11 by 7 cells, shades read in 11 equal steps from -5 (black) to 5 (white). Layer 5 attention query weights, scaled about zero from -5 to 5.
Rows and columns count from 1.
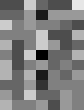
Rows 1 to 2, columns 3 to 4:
3 -1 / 1 -4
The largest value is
4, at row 1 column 7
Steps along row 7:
down up up down up down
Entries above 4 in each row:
0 0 0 0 0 0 0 0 0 0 0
